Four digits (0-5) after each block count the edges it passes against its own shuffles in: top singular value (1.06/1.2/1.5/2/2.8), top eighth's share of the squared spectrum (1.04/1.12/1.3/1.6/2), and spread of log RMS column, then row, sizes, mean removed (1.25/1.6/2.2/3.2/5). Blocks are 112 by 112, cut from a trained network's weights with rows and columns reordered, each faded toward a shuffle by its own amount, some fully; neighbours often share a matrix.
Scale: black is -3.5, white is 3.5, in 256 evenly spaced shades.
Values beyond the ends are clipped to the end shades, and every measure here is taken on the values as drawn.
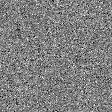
1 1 0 0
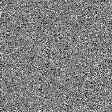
2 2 2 1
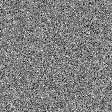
0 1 0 0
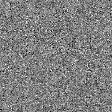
2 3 2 1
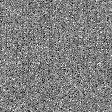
1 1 0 0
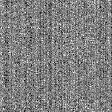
4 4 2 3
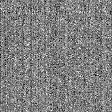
3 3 1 2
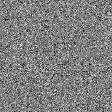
2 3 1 2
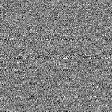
4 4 1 3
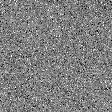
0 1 0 0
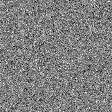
0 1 0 0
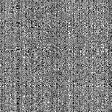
4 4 2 3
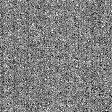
2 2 0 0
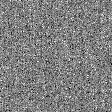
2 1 0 0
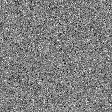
1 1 0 0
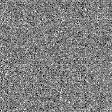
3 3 2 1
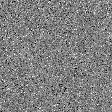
0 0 0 0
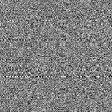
4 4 1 3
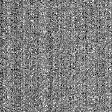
3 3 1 3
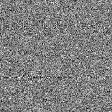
3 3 1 2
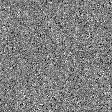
0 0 0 0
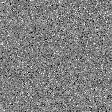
0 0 0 0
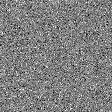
0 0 0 0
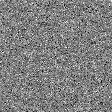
1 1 0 0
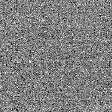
2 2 2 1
